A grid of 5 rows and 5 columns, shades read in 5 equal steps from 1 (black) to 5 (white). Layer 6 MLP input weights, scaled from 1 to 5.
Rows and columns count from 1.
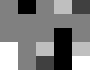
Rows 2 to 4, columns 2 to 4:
3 3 3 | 3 3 1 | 3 4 1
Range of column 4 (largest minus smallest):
3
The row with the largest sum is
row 4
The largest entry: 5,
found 3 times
